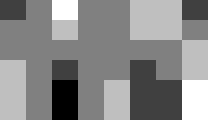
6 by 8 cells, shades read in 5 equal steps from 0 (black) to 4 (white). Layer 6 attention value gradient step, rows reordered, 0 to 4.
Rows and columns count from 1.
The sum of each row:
18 19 17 16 16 16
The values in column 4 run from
2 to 2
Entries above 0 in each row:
8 8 8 8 7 7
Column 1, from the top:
1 2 2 3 3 3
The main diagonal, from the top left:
1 2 2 2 3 1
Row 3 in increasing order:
2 2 2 2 2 2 2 3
